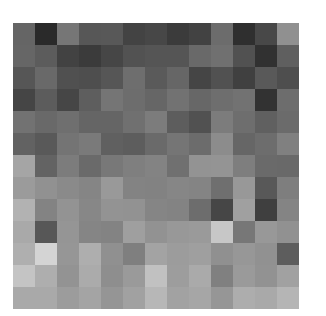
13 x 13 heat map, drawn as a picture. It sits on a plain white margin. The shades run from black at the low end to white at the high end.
No regular stripes run through it. There is an overall slope up to the bottom. Overall the values sit about 50% of the way up the scale.
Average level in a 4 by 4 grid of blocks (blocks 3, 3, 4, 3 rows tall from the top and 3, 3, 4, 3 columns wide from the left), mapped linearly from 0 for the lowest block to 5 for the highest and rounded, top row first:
0000
1121
3332
5444
